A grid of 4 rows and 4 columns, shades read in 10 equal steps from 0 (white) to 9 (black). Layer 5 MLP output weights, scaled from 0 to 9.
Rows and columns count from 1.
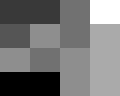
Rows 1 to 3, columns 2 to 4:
7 5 0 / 4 5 3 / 5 4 3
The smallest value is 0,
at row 1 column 4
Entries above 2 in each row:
3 4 4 4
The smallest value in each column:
4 4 4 0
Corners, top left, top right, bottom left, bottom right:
7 0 9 3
